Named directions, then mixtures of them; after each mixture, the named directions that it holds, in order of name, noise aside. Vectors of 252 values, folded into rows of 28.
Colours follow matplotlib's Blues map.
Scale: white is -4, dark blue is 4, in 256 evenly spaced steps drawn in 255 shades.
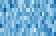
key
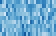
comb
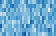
comb, key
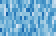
comb, key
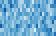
key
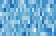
comb, key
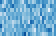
comb, key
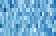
key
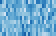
comb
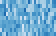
comb, key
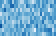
comb, key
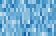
comb, key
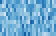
comb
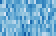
comb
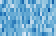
comb, key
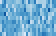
comb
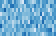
comb, key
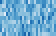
comb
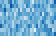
key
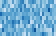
comb, key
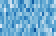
key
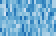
comb, key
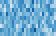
key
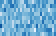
comb, key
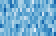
key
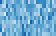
comb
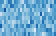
comb, key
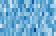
key
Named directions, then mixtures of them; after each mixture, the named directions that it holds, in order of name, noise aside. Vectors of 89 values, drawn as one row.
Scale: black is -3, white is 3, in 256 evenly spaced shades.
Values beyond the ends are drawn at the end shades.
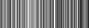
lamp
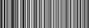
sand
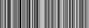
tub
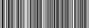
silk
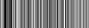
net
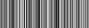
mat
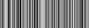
net, silk, tub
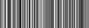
lamp, tub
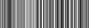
lamp, net, silk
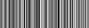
mat, tub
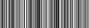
mat, silk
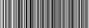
sand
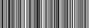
mat, silk, tub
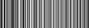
sand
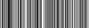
net, silk, tub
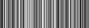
lamp, sand, silk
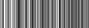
mat, net, sand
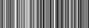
lamp, silk, tub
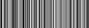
sand, silk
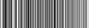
lamp, net, sand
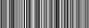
mat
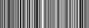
sand, silk, tub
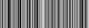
silk, tub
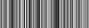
mat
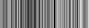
lamp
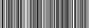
silk
